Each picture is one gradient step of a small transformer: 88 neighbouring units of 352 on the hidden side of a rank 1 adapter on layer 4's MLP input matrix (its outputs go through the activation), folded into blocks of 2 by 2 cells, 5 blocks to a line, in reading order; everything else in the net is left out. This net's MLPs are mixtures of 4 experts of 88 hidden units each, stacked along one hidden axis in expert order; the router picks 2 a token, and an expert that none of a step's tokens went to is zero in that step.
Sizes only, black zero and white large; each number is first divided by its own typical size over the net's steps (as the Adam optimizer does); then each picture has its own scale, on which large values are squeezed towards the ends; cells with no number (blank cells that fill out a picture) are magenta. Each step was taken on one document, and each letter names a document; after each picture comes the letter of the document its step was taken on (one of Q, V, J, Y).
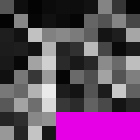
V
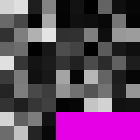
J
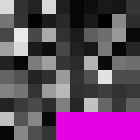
J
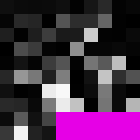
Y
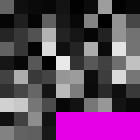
V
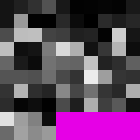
J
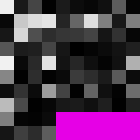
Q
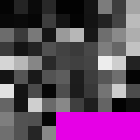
V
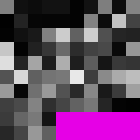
V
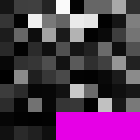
Q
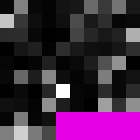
Y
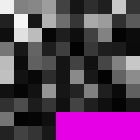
Q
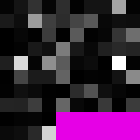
Q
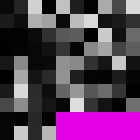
Q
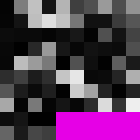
Q
